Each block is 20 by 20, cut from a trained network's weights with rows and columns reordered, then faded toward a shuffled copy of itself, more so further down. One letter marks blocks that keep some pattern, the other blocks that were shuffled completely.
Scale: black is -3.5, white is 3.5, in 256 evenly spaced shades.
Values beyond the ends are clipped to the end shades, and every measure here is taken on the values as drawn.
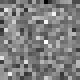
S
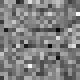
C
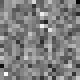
C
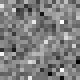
S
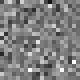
S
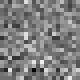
C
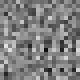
C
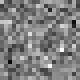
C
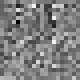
C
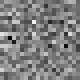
C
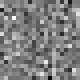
S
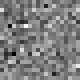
S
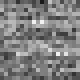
C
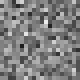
S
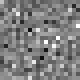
S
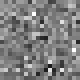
S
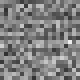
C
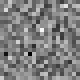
S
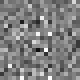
C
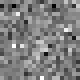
S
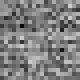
C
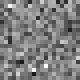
S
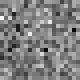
S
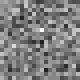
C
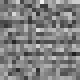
C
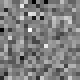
S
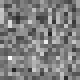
C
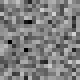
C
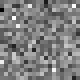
S
